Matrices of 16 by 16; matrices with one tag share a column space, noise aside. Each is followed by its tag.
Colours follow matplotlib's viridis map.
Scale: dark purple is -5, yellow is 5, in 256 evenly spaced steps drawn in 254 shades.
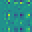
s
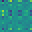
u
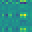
s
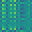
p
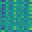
p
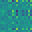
u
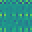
s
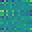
u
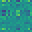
u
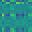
s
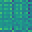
p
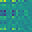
u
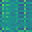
p
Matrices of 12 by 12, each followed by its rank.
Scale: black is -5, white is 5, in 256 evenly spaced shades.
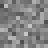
full rank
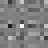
two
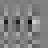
one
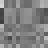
two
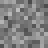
full rank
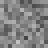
full rank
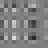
one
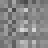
two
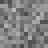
full rank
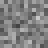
full rank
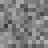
full rank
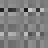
one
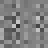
two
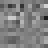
two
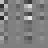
one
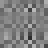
two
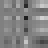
one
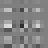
one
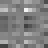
two
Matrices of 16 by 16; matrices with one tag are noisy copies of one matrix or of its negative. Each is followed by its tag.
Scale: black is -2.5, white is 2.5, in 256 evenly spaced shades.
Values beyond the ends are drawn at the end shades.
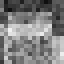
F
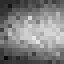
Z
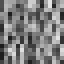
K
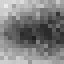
Z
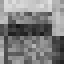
F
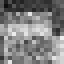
F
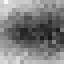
Z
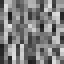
K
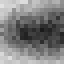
Z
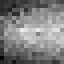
Z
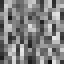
K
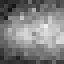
Z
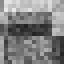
F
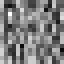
K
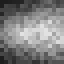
Z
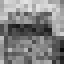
F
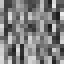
K
